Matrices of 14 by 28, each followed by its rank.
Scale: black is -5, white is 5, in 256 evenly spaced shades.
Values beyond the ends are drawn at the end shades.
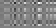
one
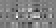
two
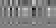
one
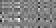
two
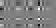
one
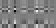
one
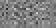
three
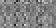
three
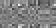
three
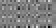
two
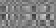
two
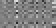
two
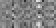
three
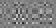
two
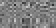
three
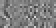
three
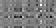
two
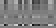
one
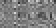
three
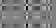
one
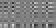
one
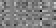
two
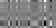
one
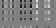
one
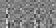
three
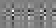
one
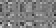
three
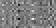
three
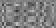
two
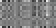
two
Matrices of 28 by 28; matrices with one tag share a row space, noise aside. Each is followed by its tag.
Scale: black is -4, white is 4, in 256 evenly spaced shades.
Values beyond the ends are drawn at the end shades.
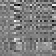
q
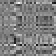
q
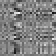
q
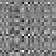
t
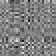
t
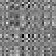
t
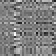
q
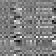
q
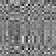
t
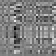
q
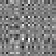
t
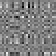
t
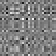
t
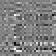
q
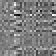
q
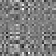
t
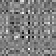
t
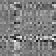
q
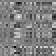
q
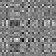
t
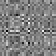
t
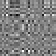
t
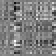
q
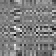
q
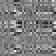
q
